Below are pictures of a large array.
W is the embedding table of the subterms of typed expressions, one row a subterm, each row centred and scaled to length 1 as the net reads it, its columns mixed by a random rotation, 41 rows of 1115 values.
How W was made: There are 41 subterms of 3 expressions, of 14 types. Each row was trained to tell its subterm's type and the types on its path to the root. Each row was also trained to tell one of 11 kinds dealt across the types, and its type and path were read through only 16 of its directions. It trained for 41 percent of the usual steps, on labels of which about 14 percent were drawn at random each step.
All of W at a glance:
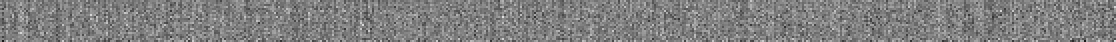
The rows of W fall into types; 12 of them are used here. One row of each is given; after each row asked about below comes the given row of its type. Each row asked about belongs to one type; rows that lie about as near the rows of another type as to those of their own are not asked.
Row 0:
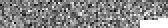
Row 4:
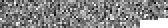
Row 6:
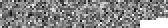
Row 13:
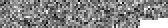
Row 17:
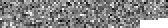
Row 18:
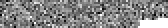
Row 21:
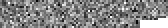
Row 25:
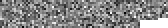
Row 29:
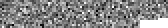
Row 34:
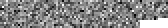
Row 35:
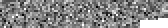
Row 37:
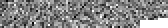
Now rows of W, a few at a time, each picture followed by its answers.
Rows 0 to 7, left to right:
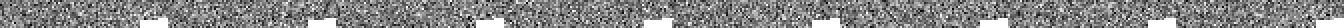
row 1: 6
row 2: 4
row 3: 18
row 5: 34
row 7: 4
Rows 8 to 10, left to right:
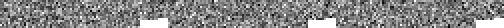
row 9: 6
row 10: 34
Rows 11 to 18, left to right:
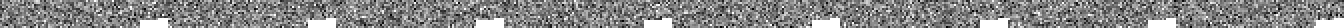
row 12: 18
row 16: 21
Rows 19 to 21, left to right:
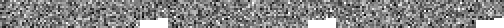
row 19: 18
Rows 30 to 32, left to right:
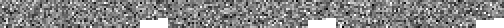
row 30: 34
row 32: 17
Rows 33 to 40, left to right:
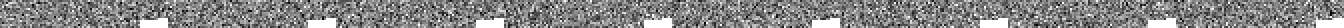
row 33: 35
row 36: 25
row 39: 17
